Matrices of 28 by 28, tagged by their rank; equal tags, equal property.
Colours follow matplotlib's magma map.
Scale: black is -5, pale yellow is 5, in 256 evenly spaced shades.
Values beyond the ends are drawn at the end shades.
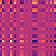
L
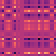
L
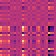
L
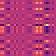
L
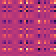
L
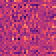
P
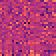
P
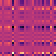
L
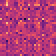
P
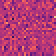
P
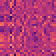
P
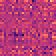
P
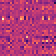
P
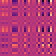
L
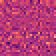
P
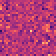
P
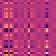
L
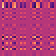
L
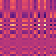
L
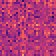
P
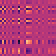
L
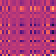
L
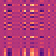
L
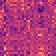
P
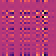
L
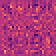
P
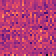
P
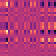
L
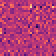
P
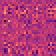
P
